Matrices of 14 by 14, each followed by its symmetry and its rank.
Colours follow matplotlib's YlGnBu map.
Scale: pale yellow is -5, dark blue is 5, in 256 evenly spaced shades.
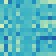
neither, rank three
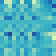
neither, rank two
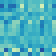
neither, rank two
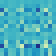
neither, rank two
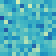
antisymmetric, full rank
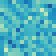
antisymmetric, full rank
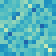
symmetric, full rank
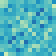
symmetric, full rank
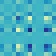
symmetric, rank one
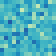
antisymmetric, full rank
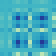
symmetric, rank one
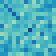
symmetric, full rank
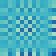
symmetric, rank one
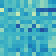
neither, rank three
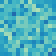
symmetric, full rank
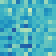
neither, rank three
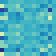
neither, rank two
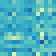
neither, rank three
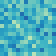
antisymmetric, full rank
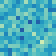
symmetric, full rank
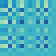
symmetric, rank one
